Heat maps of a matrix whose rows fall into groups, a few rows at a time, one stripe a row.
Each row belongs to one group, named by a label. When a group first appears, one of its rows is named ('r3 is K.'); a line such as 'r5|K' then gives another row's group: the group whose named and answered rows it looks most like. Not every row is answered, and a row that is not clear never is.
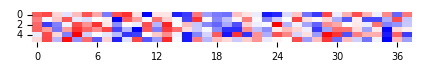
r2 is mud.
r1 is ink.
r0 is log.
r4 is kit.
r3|mud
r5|ink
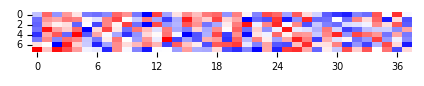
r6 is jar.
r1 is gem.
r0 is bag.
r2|bag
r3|kit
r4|kit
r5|kit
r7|log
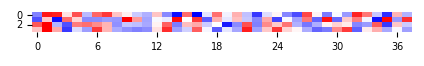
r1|jar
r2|mud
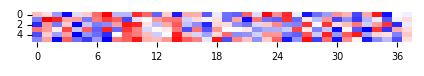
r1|kit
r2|jar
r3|ink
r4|jar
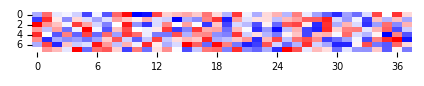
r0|bag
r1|kit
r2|log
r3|log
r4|ink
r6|gem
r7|kit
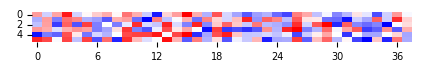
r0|gem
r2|ink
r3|log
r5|ink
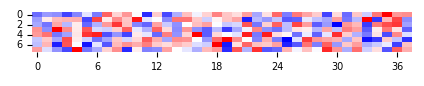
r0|bag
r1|gem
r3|log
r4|mud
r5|jar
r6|jar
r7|kit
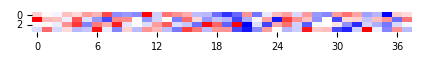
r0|mud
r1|log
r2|kit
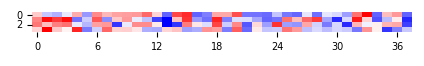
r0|gem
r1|gem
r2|gem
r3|kit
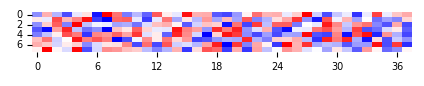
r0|bag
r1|log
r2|kit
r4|gem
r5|mud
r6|kit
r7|kit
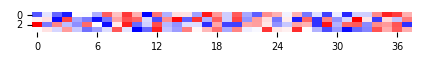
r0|bag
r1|jar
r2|log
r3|bag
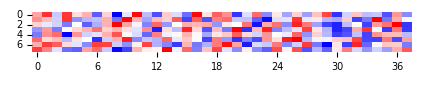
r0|ink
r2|bag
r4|bag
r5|log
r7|mud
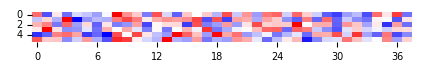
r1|jar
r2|ink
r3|bag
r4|jar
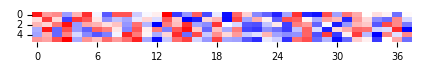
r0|log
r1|kit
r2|gem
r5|gem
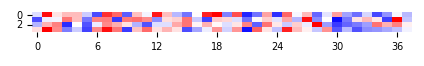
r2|bag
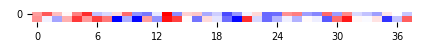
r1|mud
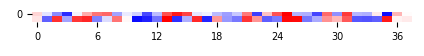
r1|log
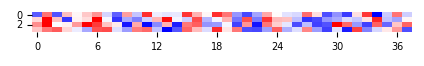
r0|gem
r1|mud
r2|mud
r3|gem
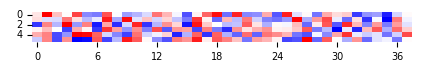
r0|kit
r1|ink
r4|mud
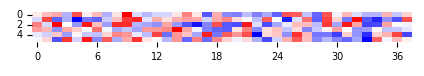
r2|log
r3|mud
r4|bag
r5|ink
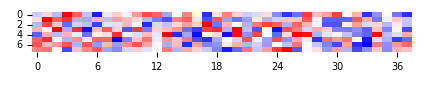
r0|jar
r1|gem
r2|bag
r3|kit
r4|kit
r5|mud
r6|ink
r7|mud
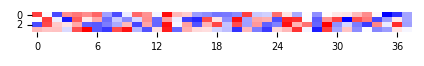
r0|mud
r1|kit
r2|kit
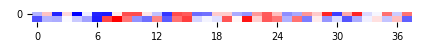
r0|jar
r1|bag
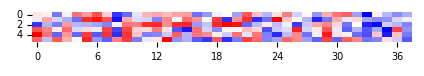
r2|jar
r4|ink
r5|log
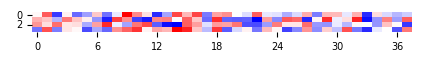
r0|jar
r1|log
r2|gem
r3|jar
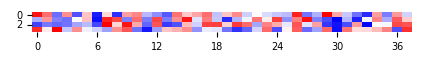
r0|ink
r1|bag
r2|bag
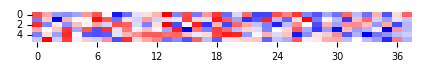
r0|mud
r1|gem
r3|ink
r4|jar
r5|ink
